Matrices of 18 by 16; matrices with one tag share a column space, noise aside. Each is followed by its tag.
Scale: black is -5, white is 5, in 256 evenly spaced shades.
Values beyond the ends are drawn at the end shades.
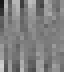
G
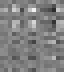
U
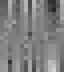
G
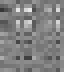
U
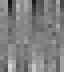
G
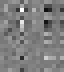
U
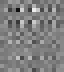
U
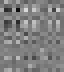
U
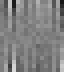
G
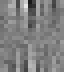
G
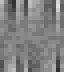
G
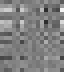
U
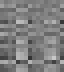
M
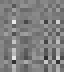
M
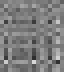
M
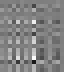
M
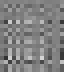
M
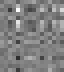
U
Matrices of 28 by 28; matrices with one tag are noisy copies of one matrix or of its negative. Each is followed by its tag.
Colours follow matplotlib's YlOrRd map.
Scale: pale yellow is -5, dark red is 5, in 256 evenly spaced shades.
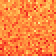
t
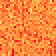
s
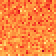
t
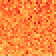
t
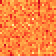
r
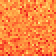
t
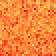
t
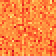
s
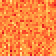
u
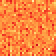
u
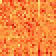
r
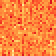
s
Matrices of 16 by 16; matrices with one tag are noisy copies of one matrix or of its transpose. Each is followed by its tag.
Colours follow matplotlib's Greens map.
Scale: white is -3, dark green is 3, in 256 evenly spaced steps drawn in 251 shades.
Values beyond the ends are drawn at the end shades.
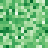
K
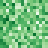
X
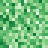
X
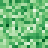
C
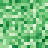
C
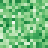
C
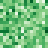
K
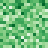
X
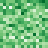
X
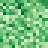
X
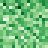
X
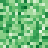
C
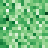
X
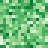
K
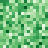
C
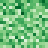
X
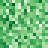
X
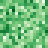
K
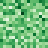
X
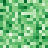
C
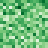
X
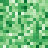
C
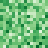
C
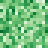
K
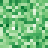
C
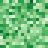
K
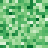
K
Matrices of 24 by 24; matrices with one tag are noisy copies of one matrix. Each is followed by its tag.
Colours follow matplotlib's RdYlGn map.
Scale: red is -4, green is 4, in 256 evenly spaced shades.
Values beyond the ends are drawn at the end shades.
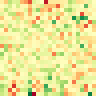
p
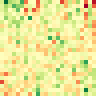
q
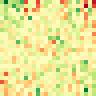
q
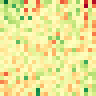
q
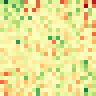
q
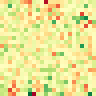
p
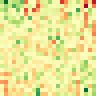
q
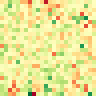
p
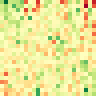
q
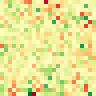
p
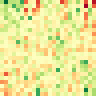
q
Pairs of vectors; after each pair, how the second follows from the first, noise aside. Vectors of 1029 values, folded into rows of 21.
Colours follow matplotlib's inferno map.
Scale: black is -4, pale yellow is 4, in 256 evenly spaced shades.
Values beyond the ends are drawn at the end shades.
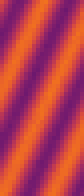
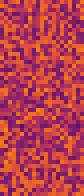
shuffled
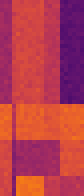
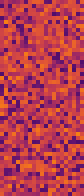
shuffled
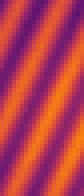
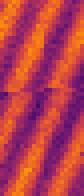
wrapped around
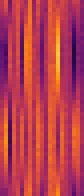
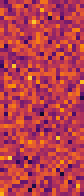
shuffled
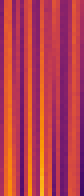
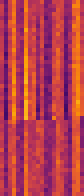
wrapped around
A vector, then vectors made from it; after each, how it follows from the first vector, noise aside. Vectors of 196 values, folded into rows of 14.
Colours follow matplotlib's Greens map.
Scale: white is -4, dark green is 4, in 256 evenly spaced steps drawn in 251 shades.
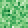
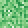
sign-scrambled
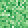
sign-scrambled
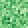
wrapped around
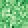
negated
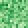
wrapped around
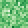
negated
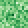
wrapped around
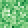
negated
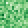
wrapped around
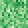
sign-scrambled
